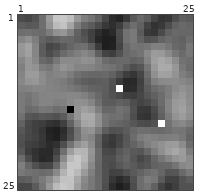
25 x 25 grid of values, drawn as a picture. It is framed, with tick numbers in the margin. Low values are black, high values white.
Three lone cells stand out: two far higher and one far lower than their neighbours. No row or column stands out. The ninth with the lowest average is the top middle. There is no overall slope. The field is mottled with small blotches.
